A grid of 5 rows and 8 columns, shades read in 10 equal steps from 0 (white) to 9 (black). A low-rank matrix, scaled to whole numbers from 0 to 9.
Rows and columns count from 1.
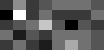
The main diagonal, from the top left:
7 0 5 7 5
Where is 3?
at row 5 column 6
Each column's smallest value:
5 0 5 2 5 3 5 5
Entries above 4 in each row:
7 7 7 8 7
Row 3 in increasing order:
2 5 6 6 6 7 7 9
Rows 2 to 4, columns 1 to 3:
9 0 7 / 7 6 5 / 5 8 6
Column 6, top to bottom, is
5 7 9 5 3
